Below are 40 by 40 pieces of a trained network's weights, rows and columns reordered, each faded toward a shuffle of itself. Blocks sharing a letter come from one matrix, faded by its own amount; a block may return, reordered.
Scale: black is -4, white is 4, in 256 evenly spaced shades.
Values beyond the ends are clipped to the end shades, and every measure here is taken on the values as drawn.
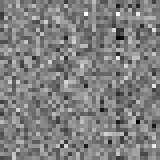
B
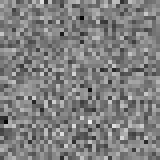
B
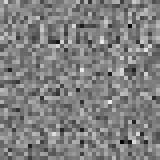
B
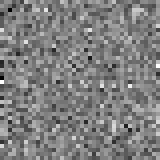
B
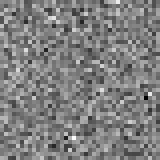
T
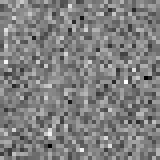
T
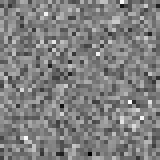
T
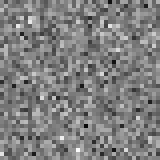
T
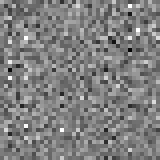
B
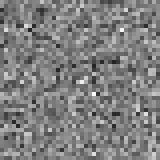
B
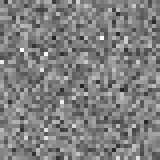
T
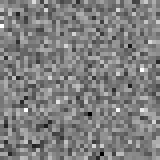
T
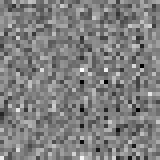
B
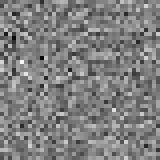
B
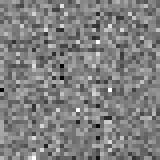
B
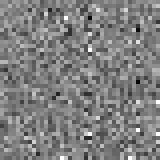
B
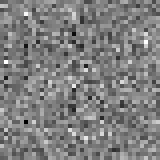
B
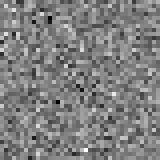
T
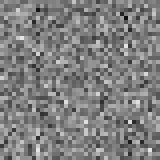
B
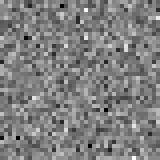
T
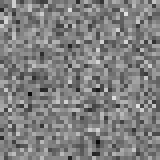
B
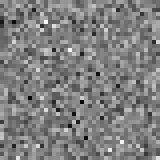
T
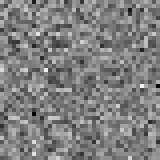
B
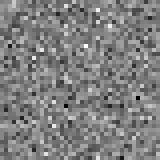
T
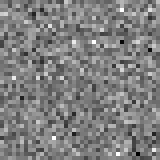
T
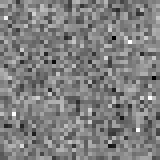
T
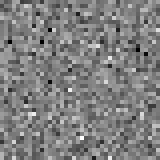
T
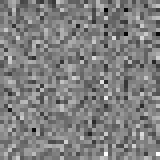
B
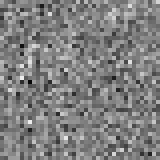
B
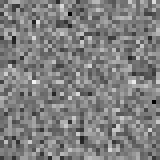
T
